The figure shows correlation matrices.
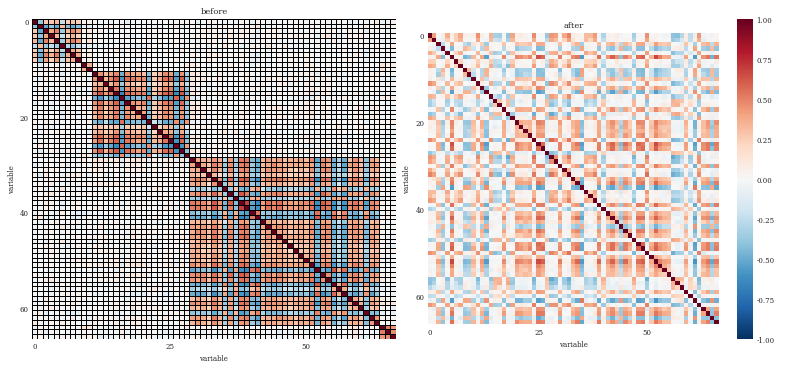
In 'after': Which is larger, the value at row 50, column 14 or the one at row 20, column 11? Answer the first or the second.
the first
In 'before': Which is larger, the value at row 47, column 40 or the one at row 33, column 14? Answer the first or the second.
the second
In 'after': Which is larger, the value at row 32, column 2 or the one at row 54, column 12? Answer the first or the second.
the second
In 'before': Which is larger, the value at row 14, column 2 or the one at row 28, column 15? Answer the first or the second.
the first
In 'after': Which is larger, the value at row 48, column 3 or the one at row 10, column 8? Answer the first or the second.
the second
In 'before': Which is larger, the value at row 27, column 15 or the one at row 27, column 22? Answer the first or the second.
the first
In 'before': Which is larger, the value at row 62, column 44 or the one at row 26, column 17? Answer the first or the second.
the first
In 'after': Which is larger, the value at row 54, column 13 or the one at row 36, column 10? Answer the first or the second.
the second
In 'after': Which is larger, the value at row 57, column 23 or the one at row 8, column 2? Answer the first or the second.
the first
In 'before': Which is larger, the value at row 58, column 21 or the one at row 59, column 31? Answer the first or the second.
the second
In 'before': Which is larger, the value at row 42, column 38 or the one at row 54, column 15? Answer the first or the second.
the first
